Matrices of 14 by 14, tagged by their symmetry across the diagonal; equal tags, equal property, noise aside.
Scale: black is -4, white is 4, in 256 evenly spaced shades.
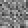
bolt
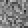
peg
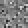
bolt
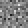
bolt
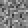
bolt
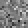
bolt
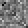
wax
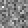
peg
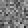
peg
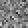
bolt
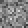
wax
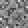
wax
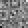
bolt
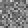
wax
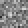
peg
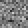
peg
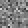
bolt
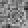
wax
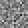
wax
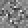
wax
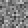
bolt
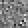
bolt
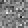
peg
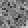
wax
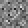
wax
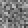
wax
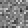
peg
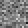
peg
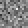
peg
